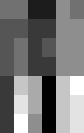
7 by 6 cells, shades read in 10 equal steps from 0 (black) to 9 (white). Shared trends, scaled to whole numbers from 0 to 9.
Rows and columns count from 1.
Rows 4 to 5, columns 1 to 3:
3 4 2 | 2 7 6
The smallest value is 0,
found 3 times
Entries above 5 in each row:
0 0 0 0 4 4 3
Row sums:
19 20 22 21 31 31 31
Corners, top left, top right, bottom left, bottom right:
4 4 2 8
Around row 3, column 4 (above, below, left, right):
2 2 2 5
